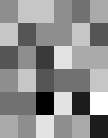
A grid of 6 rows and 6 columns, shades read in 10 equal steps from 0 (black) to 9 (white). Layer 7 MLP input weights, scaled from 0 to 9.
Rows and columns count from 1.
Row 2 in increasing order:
3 3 5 5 7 7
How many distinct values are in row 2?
3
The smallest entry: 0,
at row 5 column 3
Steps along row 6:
down up down up down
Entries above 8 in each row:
0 0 0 0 1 0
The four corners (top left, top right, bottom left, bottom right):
5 6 6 1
